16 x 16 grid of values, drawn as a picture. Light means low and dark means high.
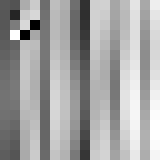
The grain runs up and down. The ninth with the highest average is the top left. In the top left lies a patch that is rougher than the rest. The top left is the roughest part. The bottom right is the ninth with the lowest average.
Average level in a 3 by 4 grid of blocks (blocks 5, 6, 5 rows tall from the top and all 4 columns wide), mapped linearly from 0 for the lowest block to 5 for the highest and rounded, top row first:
5 4 4 1 | 4 3 4 1 | 4 3 4 0
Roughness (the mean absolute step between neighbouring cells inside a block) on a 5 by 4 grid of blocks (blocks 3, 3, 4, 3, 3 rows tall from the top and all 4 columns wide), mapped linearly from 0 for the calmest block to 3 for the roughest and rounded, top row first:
3 1 1 1 / 3 1 1 1 / 0 1 1 1 / 0 1 1 1 / 0 1 1 1
